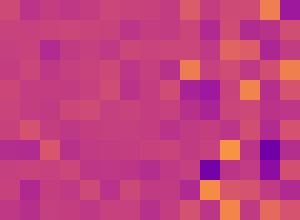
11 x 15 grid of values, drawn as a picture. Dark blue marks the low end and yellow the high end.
There is no overall slope. On average the colour sits 50% of the way up the scale. Neither half mirrors the other. The bottom right is the roughest part. A vertical seam about 60% of the way across splits the table, and the left part is calmer.
